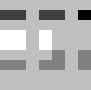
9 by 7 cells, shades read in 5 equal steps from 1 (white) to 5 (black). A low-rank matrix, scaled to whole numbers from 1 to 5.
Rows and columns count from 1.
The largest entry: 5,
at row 2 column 7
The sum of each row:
14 25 14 11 11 16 19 14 14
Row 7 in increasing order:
2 2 3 3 3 3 3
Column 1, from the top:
2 4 2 1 1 2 3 2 2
